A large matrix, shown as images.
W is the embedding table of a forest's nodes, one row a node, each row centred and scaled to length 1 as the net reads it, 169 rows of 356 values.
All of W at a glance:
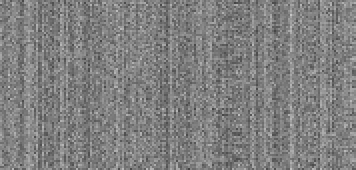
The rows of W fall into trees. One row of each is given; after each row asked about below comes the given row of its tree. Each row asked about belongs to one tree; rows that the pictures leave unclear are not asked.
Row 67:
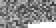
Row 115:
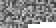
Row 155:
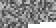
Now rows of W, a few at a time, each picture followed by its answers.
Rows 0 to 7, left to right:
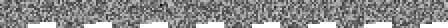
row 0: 67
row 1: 155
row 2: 67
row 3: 67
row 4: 155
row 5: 155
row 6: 67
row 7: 155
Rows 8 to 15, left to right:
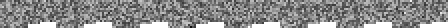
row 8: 115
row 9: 67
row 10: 155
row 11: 115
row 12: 155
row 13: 67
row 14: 67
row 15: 155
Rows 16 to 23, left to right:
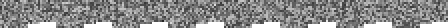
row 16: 67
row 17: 115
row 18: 115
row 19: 67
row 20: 155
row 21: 115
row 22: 67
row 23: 155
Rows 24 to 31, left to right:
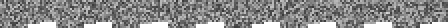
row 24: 155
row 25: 115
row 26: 67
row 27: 67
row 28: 155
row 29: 67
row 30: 67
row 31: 115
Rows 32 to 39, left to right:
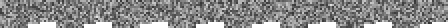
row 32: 67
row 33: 155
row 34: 67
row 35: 115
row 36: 155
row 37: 115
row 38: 155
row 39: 155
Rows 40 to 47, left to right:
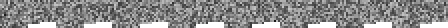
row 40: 155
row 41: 67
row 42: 67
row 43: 115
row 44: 115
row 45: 115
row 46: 155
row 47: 67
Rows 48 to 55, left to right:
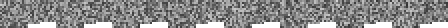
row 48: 155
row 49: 115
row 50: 115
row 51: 155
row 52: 115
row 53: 67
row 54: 155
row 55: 115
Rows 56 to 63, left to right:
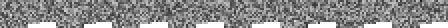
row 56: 67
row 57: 115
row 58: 67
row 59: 67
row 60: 67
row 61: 115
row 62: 155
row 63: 67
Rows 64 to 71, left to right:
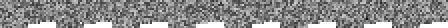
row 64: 115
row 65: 155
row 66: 115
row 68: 115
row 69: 155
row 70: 155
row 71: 155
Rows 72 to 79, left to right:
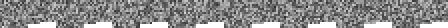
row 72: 155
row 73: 155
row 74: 115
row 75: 155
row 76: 67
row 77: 115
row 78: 67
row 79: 155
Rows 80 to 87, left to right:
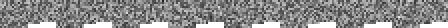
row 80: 155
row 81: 155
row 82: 155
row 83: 115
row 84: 155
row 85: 67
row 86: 155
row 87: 155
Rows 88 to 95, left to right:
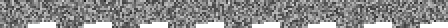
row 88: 67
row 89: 67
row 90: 155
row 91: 67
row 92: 155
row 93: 67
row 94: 67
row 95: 155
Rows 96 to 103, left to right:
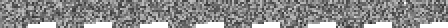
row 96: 115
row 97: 67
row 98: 67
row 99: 67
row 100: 155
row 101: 67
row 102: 155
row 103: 67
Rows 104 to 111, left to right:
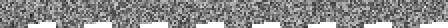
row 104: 155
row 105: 67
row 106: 67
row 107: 155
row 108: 115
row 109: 115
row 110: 115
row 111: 155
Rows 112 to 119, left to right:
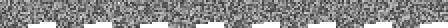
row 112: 155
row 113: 155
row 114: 115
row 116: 67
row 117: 155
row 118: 155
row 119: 67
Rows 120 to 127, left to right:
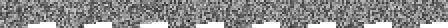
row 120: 67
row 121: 115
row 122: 67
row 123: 155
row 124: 155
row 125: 155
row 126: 155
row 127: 155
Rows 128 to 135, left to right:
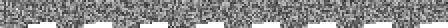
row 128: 115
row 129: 67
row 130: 115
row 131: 155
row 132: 67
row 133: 67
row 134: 67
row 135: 67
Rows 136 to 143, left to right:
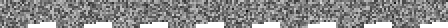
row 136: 155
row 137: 115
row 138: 115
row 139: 67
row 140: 155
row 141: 67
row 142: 115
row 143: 155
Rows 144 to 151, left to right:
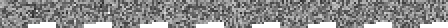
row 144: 115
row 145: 67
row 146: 155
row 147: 67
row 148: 115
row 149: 155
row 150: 155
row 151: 155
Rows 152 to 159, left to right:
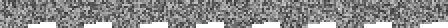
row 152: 115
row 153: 115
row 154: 67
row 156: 155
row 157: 67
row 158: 67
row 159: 67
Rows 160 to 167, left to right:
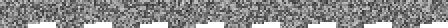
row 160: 67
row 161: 67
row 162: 115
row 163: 155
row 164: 115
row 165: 115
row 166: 115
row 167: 155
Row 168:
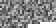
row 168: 155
